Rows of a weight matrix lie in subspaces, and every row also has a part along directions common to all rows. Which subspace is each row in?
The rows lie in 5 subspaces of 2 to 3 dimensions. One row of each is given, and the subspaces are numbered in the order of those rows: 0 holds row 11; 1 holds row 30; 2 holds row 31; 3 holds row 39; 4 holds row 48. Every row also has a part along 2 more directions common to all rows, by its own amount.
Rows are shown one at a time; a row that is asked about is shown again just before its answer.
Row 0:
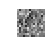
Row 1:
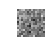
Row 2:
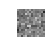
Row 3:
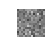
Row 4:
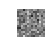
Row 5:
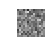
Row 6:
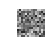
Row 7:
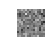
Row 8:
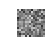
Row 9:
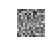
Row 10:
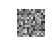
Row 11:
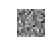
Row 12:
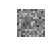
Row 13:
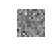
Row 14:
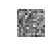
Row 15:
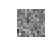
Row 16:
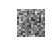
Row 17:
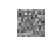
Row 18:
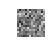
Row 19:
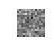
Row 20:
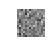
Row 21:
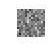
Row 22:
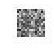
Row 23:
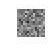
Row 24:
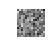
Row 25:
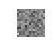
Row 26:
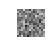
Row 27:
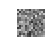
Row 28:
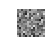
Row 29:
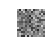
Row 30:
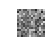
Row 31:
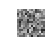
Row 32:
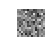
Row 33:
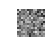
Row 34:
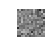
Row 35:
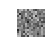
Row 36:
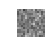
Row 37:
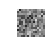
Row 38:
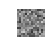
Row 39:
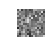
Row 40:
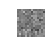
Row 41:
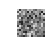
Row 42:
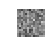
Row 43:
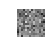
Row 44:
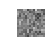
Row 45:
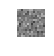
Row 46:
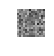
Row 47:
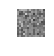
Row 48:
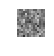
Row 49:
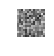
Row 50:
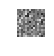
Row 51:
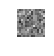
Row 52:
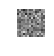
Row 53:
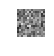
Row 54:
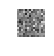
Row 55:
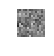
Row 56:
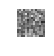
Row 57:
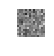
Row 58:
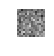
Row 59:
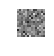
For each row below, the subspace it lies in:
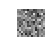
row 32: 3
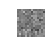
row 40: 0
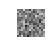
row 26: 4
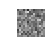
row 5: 3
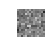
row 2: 4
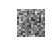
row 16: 4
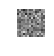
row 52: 2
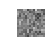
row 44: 2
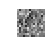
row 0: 1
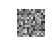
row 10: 2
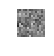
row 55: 1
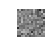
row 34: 0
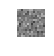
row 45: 1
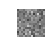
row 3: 3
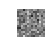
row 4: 4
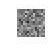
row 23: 3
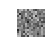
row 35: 3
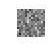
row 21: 3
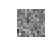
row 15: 3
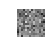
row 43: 4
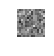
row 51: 0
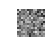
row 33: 1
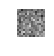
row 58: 4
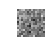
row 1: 4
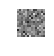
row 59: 3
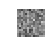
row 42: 2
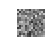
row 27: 4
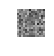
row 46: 1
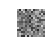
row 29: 0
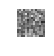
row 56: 2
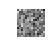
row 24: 2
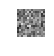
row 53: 4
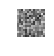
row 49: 2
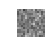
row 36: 2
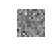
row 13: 3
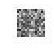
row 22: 1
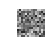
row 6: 0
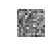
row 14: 2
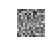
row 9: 3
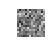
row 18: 1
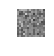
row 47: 2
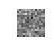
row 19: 0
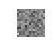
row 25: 4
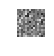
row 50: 3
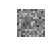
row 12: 1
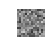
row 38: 0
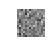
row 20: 3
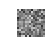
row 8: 0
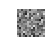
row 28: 3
